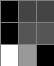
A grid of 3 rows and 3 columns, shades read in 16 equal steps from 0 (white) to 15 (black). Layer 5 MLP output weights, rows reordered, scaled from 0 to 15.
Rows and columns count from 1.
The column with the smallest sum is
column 2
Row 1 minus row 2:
0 1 1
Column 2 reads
11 10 6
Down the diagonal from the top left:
15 10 15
